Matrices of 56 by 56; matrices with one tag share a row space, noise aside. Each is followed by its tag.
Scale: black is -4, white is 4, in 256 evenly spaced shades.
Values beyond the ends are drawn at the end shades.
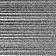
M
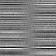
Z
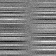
Z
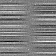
Z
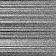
M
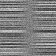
Z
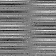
Z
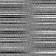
Z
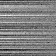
M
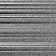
M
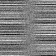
Z
